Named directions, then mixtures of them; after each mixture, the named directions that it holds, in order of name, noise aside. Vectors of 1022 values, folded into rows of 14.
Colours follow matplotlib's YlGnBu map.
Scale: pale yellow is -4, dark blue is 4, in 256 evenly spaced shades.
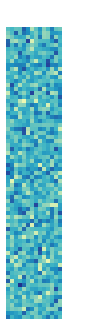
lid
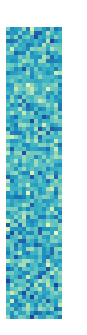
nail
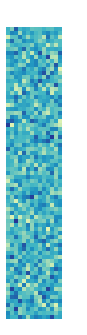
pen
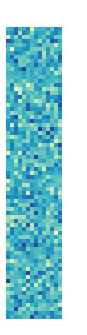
lid, nail, pen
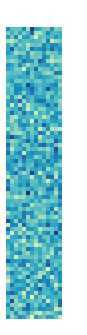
nail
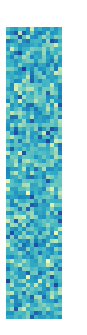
lid, nail, pen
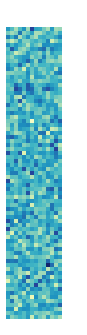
nail, pen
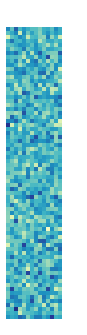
pen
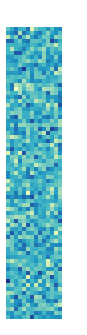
lid, nail, pen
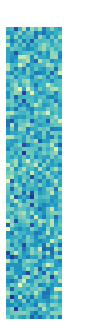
lid, nail, pen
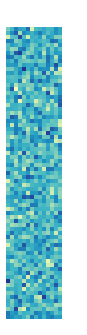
lid, nail, pen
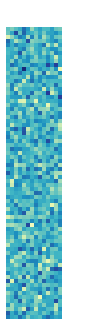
lid, pen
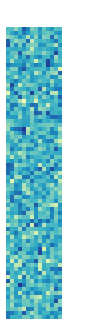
lid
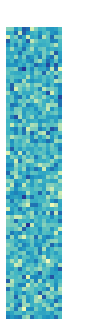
lid, nail, pen
